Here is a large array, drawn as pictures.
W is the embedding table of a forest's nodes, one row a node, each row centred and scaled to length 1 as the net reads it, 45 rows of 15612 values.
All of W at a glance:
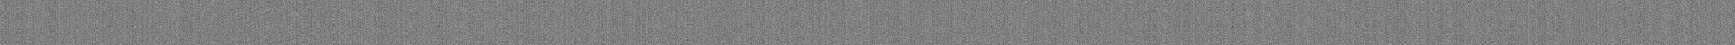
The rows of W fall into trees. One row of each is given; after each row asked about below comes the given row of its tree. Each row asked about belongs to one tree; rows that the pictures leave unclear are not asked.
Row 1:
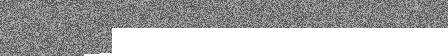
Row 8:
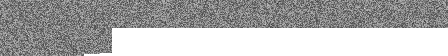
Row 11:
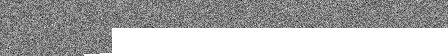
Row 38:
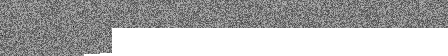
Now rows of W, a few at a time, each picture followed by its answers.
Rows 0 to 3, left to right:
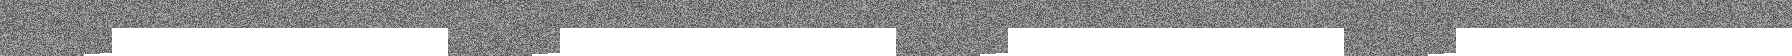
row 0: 8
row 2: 1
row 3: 8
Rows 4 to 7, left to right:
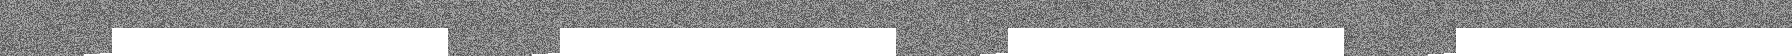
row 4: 38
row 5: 8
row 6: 1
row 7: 38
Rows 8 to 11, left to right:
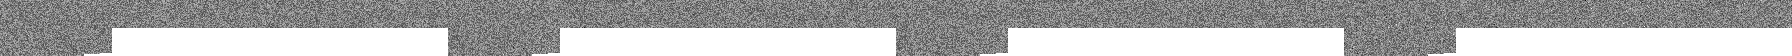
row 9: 38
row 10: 38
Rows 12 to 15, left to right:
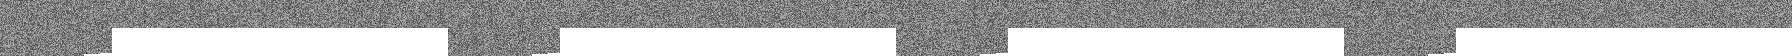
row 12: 1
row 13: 11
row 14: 8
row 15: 11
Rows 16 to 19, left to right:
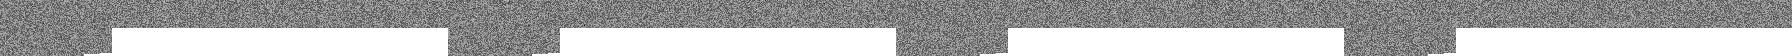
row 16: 8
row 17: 1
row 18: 8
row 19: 8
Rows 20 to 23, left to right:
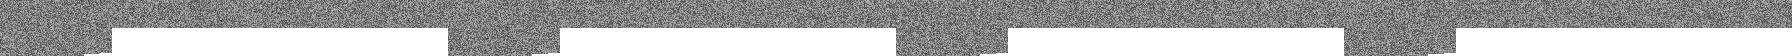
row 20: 1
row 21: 38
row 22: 8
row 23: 38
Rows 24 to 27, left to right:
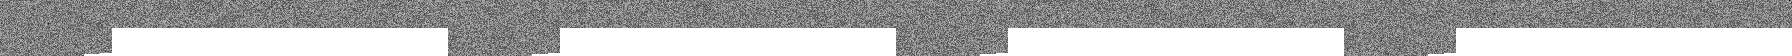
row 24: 1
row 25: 38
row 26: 38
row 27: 38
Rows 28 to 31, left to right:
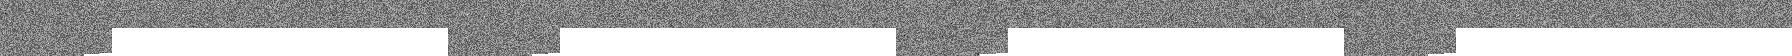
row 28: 8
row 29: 11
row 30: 38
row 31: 11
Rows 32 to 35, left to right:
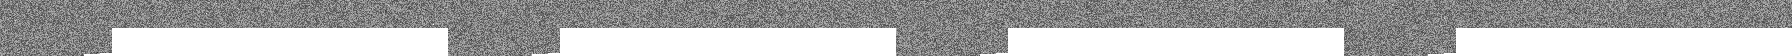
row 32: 8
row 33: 8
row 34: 1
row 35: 38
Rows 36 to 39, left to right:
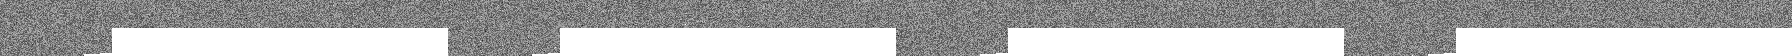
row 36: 11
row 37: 1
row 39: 1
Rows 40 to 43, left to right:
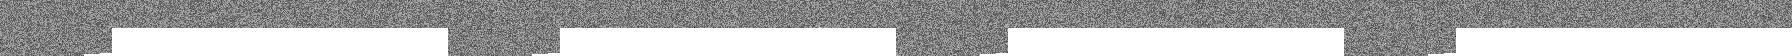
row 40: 1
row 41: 8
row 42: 8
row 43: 1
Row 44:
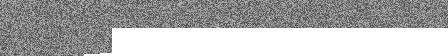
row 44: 38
